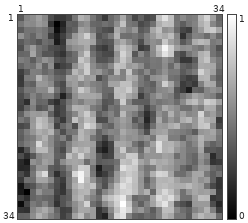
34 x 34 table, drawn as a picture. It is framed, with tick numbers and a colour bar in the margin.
Histogram: bell-shaped. Average level on the scale: 50%. Odd rows or columns: none. Grain: streaks running down. Stripes: upright, repeating 5 times.
